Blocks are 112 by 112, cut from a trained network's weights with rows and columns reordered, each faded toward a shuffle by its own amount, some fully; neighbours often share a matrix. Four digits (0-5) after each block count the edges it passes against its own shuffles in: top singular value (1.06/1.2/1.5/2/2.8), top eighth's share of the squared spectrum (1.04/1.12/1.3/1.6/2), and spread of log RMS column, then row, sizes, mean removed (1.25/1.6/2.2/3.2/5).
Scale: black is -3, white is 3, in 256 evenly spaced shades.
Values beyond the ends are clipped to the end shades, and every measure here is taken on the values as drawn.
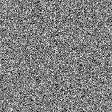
2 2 0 1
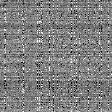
4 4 4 0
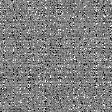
3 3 3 0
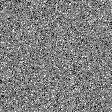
0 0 0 0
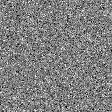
0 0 0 0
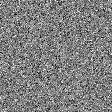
0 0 0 0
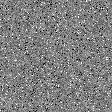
0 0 0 0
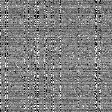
4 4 4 1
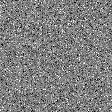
0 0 0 0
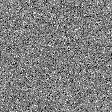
1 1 0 0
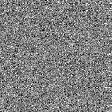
3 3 0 2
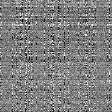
4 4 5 1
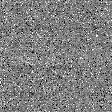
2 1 1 0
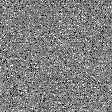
1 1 0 0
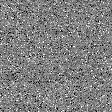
1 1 0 0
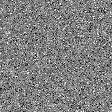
2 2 0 1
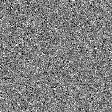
2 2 1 0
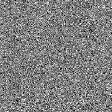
3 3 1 2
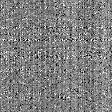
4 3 0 3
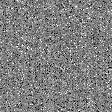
1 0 0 0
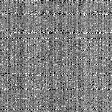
4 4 0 4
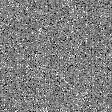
1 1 0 0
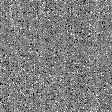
2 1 0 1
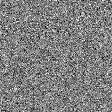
3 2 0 1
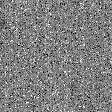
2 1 0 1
